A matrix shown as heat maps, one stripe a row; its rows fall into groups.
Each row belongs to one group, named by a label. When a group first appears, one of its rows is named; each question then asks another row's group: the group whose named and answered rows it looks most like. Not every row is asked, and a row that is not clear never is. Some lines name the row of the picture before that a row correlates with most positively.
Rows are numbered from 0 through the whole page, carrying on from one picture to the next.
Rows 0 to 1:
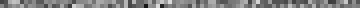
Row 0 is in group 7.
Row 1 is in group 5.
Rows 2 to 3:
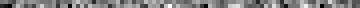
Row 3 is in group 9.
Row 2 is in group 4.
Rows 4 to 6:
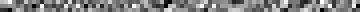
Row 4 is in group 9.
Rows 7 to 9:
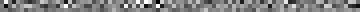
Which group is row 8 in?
5
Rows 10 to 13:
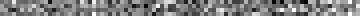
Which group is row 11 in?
5
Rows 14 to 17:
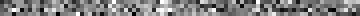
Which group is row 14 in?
7
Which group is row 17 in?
4
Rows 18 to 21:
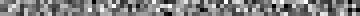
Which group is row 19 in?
7
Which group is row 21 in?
9
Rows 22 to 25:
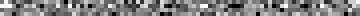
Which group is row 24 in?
4
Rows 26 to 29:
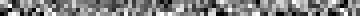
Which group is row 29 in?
7
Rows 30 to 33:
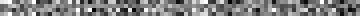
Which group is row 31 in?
7
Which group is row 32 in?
4
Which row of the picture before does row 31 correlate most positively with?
29
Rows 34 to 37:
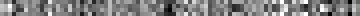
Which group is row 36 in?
9
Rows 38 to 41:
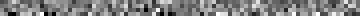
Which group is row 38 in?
7
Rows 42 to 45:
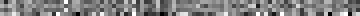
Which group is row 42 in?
5
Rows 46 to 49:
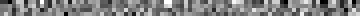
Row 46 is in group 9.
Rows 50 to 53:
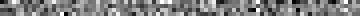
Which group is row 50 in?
7
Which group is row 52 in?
7
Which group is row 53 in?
5
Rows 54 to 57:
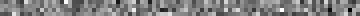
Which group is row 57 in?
7
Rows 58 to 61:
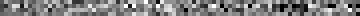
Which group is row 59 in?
7
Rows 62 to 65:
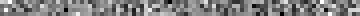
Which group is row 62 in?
9
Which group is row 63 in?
4
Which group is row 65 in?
4
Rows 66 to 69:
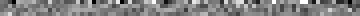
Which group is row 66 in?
4
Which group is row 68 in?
4
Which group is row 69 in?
9
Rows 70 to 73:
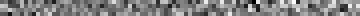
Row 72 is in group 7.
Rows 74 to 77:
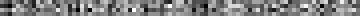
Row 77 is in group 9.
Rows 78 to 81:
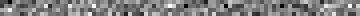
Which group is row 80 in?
9
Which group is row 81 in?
4
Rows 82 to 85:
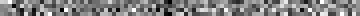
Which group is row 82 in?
9
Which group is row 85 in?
9
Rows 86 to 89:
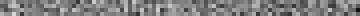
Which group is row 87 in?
7
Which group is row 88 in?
5
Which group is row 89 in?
7
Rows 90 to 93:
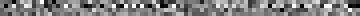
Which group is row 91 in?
5
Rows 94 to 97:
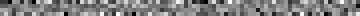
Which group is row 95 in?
5
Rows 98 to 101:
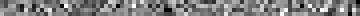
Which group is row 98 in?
5
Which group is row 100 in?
9
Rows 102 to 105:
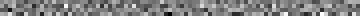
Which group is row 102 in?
7
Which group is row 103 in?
5
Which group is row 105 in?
9
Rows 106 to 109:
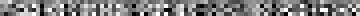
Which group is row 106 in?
9
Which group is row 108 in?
9
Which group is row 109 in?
5
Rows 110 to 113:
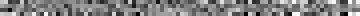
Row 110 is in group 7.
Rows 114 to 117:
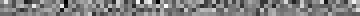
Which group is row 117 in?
4
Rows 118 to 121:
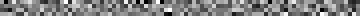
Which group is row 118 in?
5
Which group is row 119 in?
4
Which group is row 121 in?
9
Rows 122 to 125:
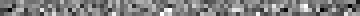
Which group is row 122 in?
5
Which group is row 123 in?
4
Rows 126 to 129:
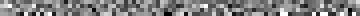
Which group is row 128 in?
4
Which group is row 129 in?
9
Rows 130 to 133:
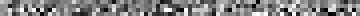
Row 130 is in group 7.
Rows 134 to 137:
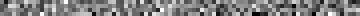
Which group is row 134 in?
5
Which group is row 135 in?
7
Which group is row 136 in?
7
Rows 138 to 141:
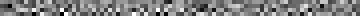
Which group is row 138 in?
9
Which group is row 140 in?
5
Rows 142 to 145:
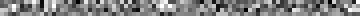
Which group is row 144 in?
7
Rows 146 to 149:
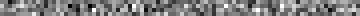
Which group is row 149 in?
5
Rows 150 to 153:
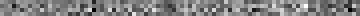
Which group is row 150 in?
4
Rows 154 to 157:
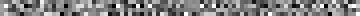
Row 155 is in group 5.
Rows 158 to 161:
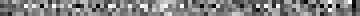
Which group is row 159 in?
5
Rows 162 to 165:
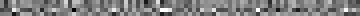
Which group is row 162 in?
5
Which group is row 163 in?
5
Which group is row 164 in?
7
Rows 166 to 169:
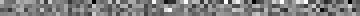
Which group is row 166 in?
4
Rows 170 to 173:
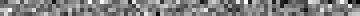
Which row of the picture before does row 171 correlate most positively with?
167
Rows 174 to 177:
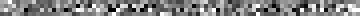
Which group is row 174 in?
9
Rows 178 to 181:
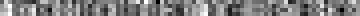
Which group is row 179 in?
9
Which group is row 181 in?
9
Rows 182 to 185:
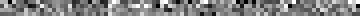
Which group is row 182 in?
7
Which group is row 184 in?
9
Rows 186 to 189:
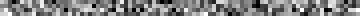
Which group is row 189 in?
9
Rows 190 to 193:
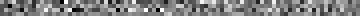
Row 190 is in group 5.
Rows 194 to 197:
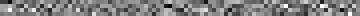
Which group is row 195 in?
9
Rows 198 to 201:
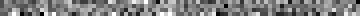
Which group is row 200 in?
4
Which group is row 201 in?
7
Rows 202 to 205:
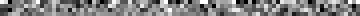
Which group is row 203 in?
5
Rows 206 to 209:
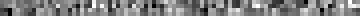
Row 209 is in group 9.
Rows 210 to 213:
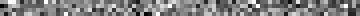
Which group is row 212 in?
4
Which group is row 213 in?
5
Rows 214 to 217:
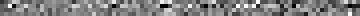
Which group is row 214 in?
7
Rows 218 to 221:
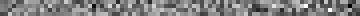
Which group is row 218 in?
5
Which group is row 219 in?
4
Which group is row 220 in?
4
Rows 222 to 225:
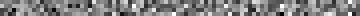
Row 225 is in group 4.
